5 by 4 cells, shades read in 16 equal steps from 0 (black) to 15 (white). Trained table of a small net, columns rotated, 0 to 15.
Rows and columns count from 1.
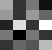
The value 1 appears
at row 1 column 4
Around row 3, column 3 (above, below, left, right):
9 7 13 15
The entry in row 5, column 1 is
3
